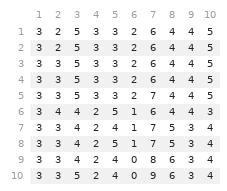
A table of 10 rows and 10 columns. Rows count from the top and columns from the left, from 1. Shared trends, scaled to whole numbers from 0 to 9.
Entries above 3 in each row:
5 5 5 5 5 6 5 5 5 5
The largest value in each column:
3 4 5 3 5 2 9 6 4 5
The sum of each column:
30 29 46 25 37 13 68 46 36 44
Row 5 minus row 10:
0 0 0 1 -1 2 -2 -2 1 1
